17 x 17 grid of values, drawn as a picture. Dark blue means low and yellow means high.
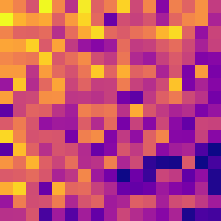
Grain: fine. Ninth with the highest average: top left. Average level on the scale: 50%. Stripes: none. Slope: up to the top left. Ninth with the lowest average: bottom right. Mirror symmetry: none.
